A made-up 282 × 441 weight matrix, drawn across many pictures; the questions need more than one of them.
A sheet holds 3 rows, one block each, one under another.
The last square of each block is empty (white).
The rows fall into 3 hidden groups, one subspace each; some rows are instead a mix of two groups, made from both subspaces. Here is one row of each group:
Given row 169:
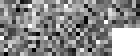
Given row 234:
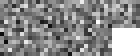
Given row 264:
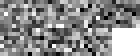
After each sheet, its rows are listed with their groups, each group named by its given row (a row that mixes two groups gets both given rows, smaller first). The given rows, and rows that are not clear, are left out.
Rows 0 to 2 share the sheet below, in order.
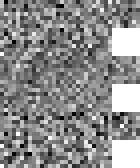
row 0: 234 and 264
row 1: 169
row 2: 234
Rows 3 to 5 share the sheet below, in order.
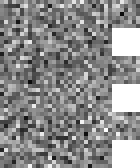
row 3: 234
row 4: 169
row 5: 264
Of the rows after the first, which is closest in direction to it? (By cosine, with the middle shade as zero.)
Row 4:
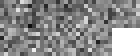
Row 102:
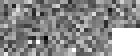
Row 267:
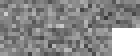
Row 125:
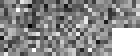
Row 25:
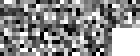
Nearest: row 125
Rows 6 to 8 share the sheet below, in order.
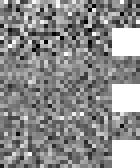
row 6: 169 and 234
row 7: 169
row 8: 234
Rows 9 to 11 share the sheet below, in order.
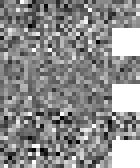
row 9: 169
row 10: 234
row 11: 169 and 264
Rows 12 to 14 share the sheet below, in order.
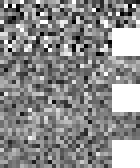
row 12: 169 and 234
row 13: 264
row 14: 169
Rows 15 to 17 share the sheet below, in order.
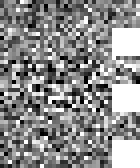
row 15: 169
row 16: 264
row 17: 234
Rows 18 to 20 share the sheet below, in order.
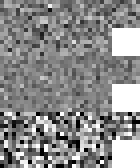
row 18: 234
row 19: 234
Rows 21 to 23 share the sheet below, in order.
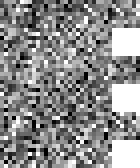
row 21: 169
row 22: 169
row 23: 169
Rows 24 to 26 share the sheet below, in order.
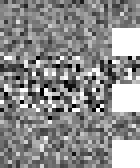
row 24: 234
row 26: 234
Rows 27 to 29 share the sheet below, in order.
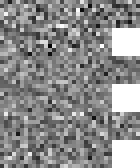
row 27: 264
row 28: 264
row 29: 234
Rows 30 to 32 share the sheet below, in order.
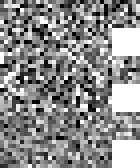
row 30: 234
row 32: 264
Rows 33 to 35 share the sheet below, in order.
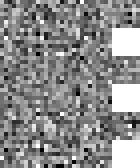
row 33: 264
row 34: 234 and 264
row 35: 264
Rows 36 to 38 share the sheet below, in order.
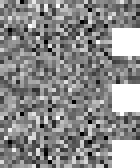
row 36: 169
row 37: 264
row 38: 169
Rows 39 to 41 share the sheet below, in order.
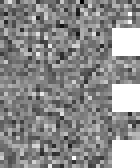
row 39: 264
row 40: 169 and 264
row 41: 264
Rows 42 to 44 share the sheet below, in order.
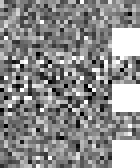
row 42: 264
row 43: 234
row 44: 264
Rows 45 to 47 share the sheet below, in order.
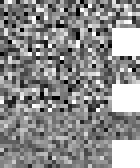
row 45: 264
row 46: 234 and 264
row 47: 264
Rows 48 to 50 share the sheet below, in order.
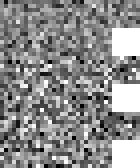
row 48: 234
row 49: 234
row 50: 264
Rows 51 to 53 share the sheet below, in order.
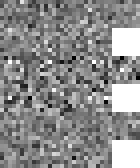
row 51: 169
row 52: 234
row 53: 264
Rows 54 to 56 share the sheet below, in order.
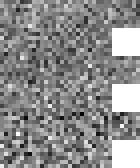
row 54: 169
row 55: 169
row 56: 234
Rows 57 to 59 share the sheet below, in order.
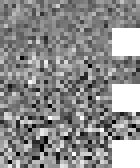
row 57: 169
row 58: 169
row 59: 234
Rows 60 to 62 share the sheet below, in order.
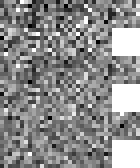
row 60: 169
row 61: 169
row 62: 234
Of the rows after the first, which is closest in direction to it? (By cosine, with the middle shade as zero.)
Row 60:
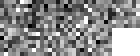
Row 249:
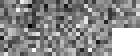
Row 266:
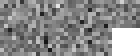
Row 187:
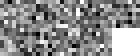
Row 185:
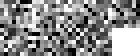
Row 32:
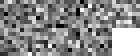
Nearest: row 249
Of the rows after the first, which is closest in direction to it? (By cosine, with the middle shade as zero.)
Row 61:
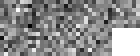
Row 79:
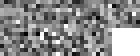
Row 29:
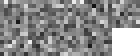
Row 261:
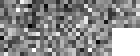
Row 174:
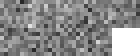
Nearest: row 261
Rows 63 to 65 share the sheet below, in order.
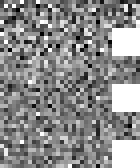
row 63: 169 and 234
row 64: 169
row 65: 234 and 264
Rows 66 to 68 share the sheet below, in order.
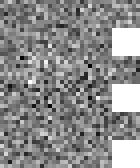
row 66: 264
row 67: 169
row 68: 234
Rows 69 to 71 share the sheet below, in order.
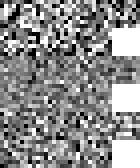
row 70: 169 and 264
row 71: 264
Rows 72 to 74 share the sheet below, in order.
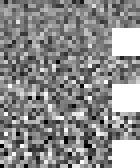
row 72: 234
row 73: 169 and 264
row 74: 234
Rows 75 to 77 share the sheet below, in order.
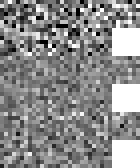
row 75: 264
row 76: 264
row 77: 234
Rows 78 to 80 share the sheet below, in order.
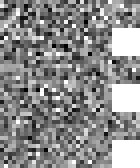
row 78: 264
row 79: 234 and 264
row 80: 169
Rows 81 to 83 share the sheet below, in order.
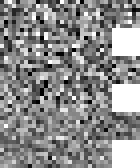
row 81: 264
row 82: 234
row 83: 264
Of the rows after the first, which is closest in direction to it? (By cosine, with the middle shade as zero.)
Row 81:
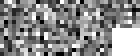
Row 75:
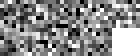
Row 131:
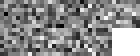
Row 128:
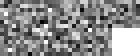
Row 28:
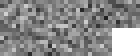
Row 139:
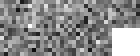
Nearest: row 75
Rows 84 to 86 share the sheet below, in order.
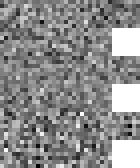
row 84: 264
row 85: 234
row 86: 264
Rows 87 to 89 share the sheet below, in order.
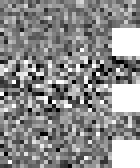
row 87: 234
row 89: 234
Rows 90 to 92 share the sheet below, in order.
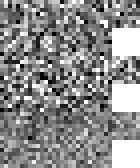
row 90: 169 and 234
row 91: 234
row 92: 169
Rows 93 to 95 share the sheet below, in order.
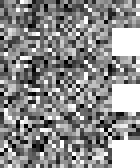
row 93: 169
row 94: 169
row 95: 234 and 264
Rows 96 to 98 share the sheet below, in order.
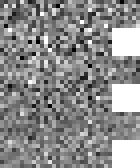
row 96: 169
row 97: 169
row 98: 169
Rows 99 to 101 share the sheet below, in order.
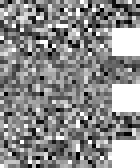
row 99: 264
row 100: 264
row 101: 264
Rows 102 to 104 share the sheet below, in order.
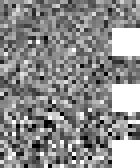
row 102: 169
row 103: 264
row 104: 234 and 264
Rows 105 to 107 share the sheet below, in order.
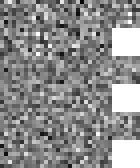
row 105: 264
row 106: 264
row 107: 234
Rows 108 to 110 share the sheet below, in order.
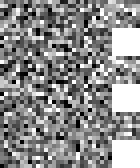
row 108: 264
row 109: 264
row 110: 264
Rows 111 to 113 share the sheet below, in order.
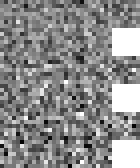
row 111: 234
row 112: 234
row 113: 234
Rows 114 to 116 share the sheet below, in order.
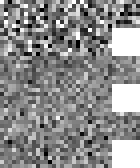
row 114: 234 and 264
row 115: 169
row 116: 169
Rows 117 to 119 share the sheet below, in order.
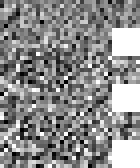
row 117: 169 and 264
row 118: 169 and 264
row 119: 264
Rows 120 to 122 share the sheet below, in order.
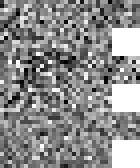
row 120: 264
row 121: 169 and 234
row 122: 234
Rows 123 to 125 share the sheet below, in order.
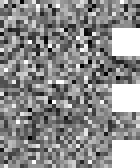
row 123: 169 and 234
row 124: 264
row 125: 169
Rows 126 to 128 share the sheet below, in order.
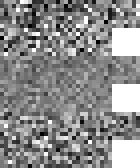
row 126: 169
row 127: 169
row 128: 234 and 264
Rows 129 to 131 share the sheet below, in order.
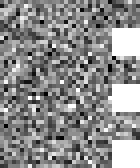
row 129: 264
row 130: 169 and 264
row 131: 264
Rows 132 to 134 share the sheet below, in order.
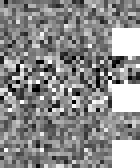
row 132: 234
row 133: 234 and 264
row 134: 264
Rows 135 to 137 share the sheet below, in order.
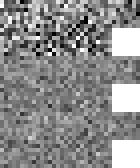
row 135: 169 and 264
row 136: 169 and 234
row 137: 169
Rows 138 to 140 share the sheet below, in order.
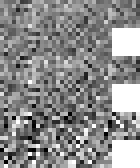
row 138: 169
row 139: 169
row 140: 169
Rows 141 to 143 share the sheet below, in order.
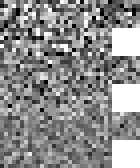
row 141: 264
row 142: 234
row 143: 234
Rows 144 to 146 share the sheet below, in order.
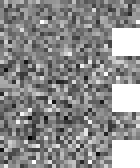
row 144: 234
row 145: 264
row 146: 169
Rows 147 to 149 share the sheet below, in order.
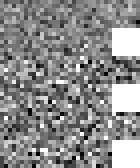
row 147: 234 and 264
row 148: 264
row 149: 169 and 264
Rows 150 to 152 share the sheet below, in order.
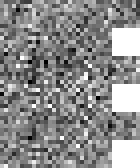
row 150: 169
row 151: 169
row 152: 169 and 264
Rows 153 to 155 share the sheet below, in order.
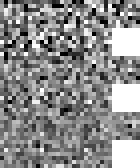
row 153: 234
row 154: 234
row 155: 264
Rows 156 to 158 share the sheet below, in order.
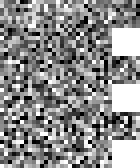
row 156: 169
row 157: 234
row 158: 234
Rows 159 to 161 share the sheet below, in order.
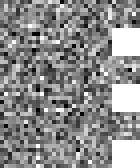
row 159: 169 and 264
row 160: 264
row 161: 169 and 264
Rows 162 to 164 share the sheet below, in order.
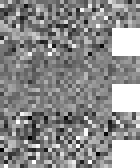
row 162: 264
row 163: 169
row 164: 169
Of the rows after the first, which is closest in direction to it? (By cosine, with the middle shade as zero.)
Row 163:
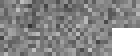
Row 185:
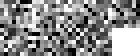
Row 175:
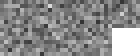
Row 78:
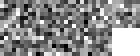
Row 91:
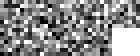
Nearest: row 78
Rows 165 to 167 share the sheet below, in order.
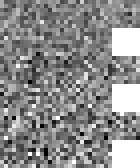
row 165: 264
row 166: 169
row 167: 169
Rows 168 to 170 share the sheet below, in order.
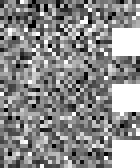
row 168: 169
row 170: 234
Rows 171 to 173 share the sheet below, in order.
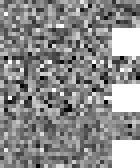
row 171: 264
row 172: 234
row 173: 264
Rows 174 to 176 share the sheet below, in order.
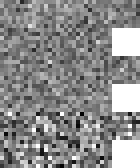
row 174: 169
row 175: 234
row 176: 264
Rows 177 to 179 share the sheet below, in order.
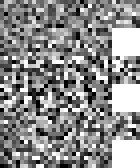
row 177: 264
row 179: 234 and 264
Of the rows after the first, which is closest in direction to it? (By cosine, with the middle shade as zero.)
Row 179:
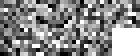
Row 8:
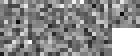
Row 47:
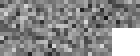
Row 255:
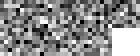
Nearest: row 8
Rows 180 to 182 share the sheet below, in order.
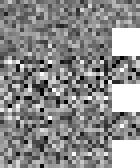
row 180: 264
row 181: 234
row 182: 234
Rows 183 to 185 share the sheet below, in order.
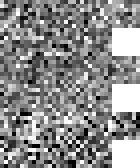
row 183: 264
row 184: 169
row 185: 169
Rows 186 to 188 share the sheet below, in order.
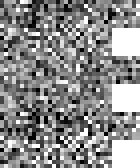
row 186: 169
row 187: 264
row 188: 169
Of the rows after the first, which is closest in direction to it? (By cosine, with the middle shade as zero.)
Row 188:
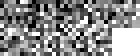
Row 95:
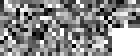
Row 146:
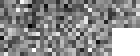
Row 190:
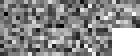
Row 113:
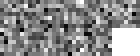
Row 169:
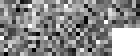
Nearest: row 146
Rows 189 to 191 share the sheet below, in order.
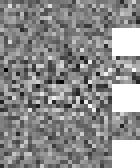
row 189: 234
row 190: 264
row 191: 234
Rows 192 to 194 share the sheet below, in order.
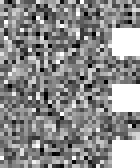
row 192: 264
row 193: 169
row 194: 264
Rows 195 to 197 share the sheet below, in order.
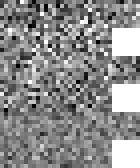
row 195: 169
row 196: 169
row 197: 234
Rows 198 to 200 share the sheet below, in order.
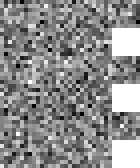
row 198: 169 and 234
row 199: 169
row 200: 234
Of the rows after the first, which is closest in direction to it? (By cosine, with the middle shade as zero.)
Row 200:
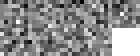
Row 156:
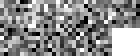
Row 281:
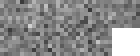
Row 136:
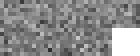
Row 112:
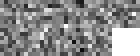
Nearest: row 112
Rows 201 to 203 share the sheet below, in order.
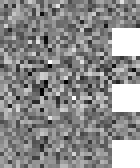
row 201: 169
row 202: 234
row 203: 234
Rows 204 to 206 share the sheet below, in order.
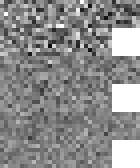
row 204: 264
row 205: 234
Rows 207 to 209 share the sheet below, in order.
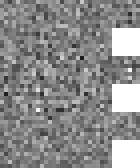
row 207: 264
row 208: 264
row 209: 234
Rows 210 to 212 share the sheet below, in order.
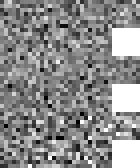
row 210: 234 and 264
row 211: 169
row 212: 264
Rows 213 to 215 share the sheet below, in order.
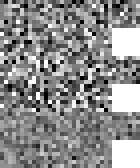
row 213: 234
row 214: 169
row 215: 264
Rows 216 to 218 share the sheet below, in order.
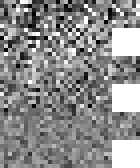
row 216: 169
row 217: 169
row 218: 234
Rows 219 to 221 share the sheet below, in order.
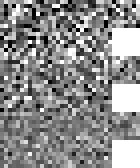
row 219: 169
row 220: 234
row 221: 169 and 234
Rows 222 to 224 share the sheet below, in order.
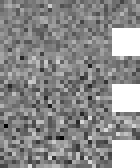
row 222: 234
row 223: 169
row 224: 264
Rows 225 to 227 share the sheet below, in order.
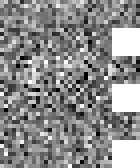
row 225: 169 and 234
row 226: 169
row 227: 234
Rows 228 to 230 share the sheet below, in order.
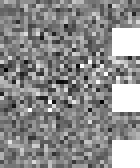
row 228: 234 and 264
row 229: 264
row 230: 169 and 264
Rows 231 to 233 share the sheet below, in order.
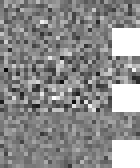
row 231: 234
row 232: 264
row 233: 234
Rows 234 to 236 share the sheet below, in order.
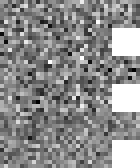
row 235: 234 and 264
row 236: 169
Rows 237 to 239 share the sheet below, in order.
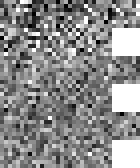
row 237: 169
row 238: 169
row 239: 169 and 234
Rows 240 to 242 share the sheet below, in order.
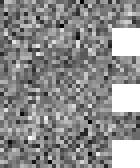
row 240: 264
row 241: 169
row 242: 169
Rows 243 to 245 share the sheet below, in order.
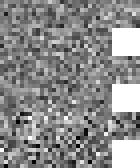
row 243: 264
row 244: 264
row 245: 169
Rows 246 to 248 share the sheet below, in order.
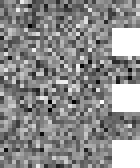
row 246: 169
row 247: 264
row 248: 264
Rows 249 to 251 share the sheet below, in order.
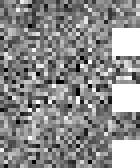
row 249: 169
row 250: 264
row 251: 169
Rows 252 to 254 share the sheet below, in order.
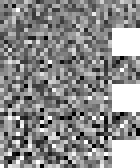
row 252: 169 and 234
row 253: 234
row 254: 234
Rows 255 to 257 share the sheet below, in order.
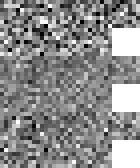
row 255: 234
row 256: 169
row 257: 169 and 264
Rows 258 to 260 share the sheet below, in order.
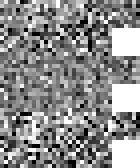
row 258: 169 and 234
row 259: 234
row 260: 169
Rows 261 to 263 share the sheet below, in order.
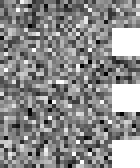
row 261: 169
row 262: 264
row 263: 169 and 234
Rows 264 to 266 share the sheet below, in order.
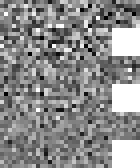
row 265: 264
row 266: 169
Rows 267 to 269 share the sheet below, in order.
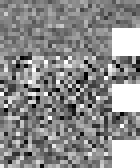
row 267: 264
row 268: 169
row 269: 234
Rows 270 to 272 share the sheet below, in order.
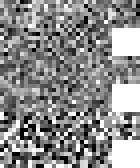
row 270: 169
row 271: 264
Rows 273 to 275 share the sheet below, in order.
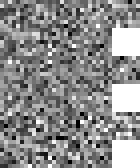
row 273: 264
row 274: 234
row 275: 264
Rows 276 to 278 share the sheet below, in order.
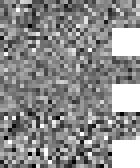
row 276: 169
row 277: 264
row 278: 169
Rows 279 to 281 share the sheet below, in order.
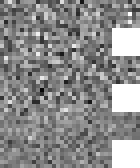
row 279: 264
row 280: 234
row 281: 169
